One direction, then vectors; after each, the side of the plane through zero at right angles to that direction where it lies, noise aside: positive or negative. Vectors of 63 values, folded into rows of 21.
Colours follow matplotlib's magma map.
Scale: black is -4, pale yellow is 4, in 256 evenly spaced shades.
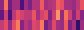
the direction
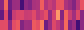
positive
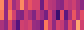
negative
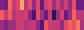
negative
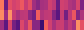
negative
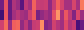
positive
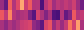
negative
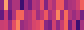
positive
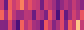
negative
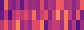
positive
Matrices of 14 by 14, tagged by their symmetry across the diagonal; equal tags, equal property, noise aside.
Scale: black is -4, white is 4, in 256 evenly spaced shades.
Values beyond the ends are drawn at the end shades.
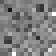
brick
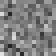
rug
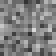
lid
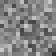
brick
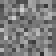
rug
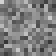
brick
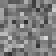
lid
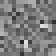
brick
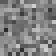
rug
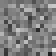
lid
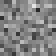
rug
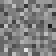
lid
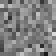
rug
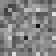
brick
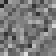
brick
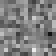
lid
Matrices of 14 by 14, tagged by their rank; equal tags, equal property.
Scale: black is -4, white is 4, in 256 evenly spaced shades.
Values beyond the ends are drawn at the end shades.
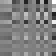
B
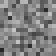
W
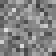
W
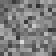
W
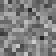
W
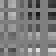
B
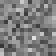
W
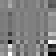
B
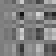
B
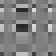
B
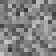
W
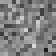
W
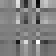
B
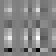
B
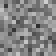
W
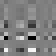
B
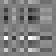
B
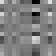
B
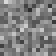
W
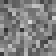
W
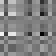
B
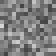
W
